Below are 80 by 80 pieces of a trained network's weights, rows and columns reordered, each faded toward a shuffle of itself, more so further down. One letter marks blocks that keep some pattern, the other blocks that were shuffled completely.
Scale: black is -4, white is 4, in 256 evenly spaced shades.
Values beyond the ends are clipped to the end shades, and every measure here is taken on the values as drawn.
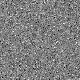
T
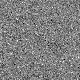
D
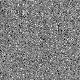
T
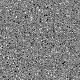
D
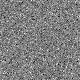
D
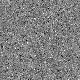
D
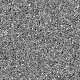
D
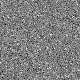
T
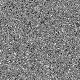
D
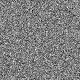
D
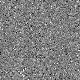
T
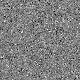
T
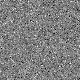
D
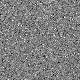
D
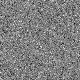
D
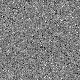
D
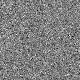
T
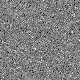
D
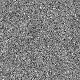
D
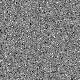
D
